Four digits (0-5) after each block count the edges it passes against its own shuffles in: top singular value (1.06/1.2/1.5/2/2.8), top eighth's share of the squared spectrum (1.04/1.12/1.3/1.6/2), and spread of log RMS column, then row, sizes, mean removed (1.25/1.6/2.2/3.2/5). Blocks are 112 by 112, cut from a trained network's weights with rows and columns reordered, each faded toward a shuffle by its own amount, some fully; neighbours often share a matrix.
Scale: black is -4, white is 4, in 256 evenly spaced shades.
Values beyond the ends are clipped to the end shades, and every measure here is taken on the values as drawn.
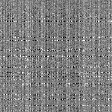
5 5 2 4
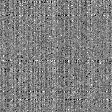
4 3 1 3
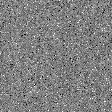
0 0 0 0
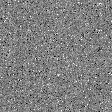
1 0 0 0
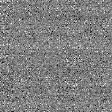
3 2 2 0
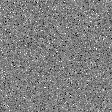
0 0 0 0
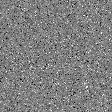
0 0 0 0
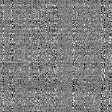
4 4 4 0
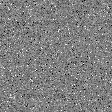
0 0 0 0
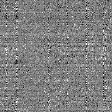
4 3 3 0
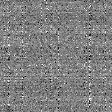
4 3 3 0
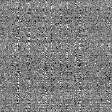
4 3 3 0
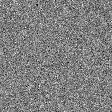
0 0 0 0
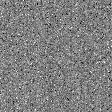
1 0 0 0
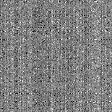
4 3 0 3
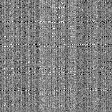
5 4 1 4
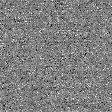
2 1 1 0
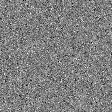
1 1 0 0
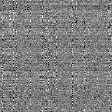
4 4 4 0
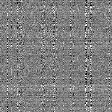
4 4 4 1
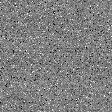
1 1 1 0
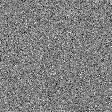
1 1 0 0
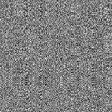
4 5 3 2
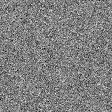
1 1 0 0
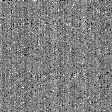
3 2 0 2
